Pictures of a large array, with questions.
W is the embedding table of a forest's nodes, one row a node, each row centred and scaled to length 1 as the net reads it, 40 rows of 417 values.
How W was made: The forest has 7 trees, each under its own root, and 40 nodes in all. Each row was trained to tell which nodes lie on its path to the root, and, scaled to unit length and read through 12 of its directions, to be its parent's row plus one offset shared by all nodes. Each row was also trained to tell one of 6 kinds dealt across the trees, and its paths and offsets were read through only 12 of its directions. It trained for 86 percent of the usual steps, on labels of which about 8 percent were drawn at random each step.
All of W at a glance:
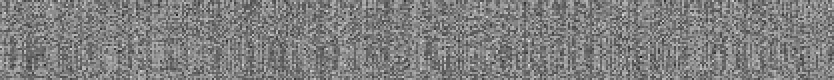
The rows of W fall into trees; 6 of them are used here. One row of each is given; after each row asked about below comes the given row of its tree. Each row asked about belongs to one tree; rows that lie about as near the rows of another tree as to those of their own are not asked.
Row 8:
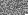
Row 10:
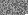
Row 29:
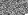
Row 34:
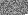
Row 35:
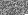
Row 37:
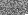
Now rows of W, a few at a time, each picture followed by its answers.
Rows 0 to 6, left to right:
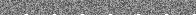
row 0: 10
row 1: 10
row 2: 35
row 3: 35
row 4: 37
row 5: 10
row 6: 35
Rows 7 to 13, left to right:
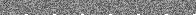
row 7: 29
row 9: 37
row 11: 34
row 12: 8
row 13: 34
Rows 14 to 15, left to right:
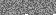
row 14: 34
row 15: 10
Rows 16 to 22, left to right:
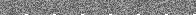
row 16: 35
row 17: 37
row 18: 8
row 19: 34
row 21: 29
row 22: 37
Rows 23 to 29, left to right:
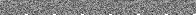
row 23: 29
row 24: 8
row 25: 29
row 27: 8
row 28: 29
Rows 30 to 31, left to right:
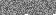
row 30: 29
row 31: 34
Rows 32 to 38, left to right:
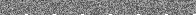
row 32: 29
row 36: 10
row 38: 8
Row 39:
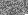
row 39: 35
